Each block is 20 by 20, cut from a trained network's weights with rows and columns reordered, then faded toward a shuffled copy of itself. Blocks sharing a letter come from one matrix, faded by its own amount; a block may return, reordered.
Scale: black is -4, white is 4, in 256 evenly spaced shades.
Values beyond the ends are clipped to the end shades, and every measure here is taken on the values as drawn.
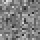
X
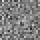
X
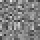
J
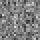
X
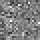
X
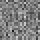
J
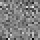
X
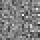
X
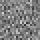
X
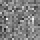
X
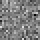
X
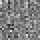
X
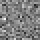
X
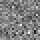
X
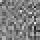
J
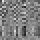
J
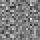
J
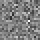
X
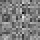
J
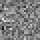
X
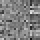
J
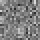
J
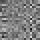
J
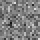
X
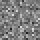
X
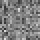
J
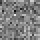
X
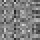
J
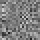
J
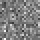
X
